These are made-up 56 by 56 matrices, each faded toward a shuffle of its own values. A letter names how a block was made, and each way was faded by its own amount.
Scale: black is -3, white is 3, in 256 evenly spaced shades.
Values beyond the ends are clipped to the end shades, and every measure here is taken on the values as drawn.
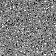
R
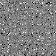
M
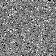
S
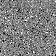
R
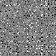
M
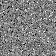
R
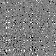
M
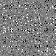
M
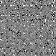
M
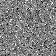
R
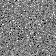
R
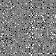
M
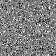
S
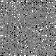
M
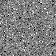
R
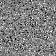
S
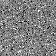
S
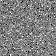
R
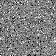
S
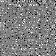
M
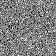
R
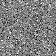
S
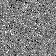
R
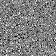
S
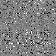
M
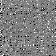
M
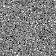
R
